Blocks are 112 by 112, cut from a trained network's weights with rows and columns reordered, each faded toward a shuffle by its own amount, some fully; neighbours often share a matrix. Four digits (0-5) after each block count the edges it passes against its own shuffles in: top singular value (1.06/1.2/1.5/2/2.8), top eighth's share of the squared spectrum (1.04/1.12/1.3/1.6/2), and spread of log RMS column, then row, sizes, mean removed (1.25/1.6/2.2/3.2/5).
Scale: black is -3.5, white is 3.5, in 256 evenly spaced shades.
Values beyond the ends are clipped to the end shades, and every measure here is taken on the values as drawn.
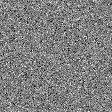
1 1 0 0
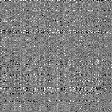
4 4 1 3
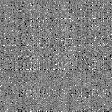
4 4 1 3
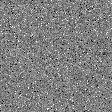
1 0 0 0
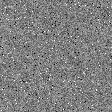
1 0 0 0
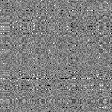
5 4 1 3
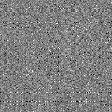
4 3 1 2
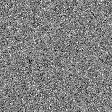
0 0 0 0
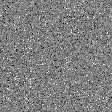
0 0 0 0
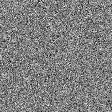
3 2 0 0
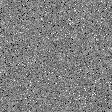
0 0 0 0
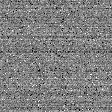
3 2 1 1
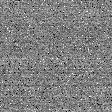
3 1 0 0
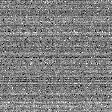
4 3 2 2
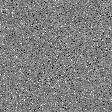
0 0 0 0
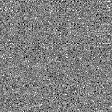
4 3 1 2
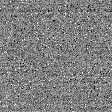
2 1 0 0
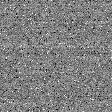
2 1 0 0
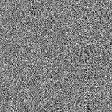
4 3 2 0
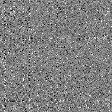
3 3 2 1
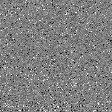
3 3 1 2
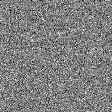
3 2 0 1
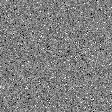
1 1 0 0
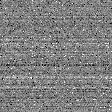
4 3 0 2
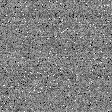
2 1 0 0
